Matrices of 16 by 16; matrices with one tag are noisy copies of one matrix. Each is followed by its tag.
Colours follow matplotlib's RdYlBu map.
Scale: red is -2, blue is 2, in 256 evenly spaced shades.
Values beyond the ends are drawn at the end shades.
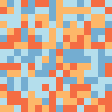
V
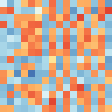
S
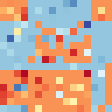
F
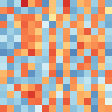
S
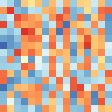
S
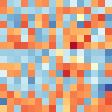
V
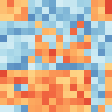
F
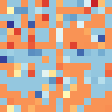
V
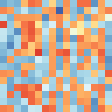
S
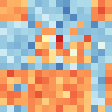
F
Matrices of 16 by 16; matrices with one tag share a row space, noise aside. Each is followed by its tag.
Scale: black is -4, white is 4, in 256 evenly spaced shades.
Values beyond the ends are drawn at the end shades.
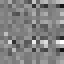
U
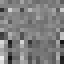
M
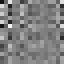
M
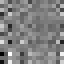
M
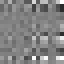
U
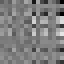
U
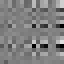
U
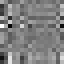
M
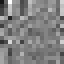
M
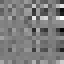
U
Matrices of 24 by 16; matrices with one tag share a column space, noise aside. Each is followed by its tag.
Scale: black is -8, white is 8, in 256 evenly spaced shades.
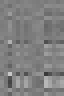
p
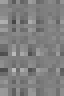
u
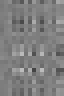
u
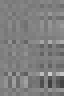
p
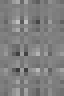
u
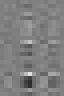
p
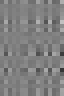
u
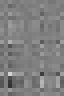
p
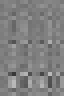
p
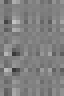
u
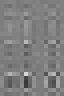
p
